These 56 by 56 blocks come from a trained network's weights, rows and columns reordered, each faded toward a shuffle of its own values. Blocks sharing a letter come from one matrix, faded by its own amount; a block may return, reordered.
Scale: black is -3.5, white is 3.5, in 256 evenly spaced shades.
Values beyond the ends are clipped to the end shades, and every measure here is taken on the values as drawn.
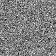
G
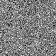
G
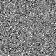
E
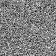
G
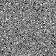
E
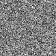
G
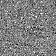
E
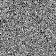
G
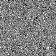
E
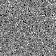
E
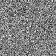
G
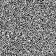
G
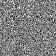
E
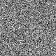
G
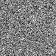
G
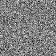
G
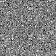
E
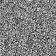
G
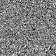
E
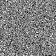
E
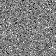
E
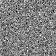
G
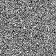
G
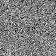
E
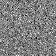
E
